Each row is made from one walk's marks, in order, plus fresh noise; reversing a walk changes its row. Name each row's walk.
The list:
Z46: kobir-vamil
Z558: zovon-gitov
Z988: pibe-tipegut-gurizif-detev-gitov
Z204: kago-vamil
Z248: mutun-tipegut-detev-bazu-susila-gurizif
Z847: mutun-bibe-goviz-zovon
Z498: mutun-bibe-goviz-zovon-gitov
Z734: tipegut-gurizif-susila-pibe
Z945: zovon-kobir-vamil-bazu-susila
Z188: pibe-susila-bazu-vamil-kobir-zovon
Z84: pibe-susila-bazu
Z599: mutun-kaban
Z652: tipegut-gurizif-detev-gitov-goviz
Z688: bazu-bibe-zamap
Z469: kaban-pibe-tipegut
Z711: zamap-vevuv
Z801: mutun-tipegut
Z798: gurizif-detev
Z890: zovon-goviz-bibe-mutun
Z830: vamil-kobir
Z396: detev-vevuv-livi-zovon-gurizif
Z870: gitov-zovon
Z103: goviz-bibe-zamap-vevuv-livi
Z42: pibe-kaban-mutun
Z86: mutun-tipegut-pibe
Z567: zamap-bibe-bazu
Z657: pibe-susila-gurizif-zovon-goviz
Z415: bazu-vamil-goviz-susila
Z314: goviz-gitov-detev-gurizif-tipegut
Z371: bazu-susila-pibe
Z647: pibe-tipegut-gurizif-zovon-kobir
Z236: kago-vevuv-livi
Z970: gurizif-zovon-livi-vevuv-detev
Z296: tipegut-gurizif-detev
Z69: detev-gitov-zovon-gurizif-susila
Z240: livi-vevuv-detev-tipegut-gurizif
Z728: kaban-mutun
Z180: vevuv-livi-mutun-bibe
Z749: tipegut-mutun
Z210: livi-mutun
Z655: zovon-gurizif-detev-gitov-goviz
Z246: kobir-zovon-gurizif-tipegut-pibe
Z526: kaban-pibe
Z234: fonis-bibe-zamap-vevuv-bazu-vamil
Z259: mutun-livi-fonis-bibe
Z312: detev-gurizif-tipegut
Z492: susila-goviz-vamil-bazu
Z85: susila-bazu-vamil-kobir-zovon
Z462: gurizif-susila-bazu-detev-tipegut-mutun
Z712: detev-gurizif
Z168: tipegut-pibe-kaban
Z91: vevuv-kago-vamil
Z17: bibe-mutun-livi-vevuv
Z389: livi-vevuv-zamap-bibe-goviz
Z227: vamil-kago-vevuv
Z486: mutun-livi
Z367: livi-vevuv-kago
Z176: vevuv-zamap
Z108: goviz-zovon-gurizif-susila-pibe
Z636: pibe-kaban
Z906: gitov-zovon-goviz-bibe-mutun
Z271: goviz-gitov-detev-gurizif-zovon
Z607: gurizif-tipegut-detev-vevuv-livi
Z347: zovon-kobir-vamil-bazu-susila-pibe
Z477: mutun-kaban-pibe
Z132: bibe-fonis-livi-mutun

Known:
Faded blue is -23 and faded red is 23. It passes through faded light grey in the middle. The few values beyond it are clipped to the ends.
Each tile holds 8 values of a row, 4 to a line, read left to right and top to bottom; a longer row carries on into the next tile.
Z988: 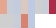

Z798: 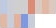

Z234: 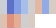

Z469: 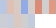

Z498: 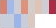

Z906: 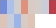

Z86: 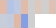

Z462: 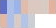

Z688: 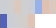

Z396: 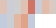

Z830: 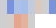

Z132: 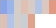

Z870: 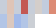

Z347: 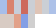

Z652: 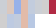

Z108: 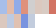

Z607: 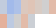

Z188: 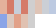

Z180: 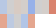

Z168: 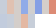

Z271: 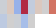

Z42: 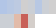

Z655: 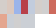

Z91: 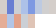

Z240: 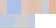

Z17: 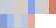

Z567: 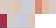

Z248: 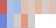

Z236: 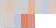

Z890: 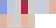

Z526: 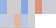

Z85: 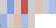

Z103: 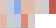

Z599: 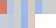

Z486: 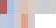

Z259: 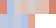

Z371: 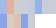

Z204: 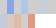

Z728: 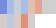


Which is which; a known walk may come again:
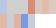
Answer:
Z798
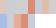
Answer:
Z712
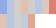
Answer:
Z132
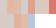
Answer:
Z296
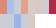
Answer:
Z498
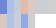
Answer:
Z210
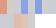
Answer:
Z636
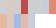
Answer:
Z558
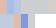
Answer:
Z477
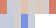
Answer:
Z801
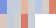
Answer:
Z749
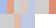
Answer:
Z734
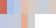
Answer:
Z486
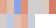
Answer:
Z657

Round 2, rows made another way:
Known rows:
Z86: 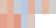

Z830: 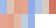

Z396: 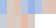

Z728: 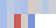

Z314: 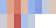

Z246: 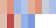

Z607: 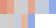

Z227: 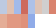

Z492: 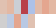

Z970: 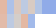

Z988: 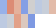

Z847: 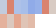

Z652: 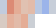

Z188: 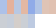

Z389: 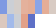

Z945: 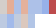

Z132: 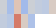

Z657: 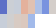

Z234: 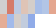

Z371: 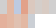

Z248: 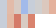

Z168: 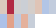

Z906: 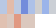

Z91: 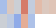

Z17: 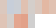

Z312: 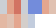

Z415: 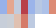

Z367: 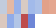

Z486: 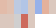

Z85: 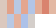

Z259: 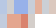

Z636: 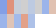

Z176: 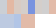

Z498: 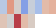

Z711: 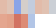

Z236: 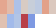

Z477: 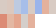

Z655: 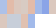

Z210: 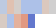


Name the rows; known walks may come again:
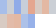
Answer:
Z526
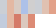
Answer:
Z248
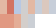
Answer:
Z734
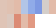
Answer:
Z801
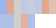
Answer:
Z240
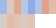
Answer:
Z712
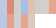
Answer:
Z599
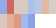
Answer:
Z271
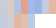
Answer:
Z84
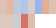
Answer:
Z486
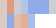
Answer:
Z890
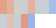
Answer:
Z607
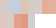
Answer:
Z17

